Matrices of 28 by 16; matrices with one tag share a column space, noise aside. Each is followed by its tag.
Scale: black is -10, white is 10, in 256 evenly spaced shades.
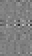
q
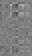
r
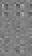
r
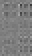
r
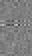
q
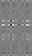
q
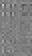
r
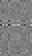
q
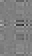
q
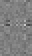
q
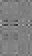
q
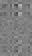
r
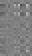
r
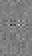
q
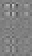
r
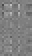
r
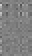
r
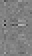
q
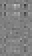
r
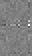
q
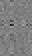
q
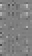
r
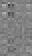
r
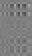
r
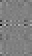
q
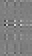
q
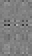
q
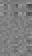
r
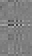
q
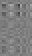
r
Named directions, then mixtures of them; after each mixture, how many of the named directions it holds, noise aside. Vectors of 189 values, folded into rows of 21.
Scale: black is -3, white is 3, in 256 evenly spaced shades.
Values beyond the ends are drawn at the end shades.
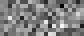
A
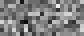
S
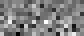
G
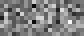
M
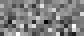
one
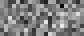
two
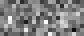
three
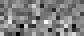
one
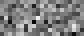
three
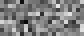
one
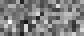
two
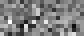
two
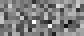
three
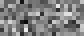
one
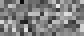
one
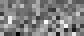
two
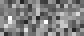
three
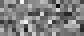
one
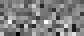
one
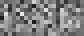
two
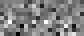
one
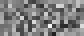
three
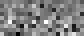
one
